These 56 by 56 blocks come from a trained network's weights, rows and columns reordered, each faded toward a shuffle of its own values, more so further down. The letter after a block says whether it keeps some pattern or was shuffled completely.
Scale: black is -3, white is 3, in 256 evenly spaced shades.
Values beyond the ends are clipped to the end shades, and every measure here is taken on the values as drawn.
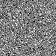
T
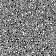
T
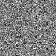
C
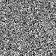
C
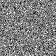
T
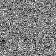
C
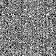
C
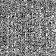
C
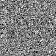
C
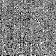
C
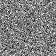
T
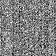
C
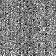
C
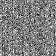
C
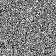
T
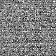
C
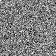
T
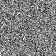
T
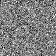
T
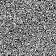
T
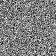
T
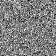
T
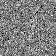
T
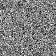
T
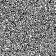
T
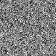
C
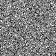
T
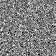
T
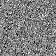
T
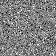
T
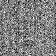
C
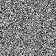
C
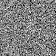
C
